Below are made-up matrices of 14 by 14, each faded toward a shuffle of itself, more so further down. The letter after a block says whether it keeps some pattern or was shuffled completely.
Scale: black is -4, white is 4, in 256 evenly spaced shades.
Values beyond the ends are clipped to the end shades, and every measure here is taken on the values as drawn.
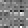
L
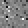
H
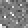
H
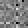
L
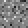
H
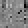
L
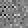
L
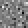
H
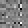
L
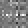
L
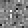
H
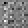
L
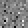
H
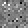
H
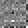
L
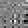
L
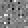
H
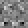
L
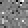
H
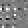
L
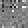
L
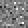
H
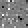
H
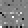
L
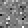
H
